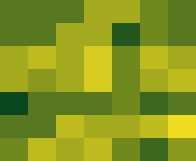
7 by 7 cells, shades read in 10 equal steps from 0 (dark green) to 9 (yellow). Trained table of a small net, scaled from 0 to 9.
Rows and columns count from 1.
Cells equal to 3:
13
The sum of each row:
28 26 44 42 18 41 35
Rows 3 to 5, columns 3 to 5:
6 8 4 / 6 8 4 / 3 3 4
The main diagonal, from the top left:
3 3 6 8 4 7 5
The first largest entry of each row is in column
4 3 4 4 5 7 2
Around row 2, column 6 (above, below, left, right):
4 7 1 3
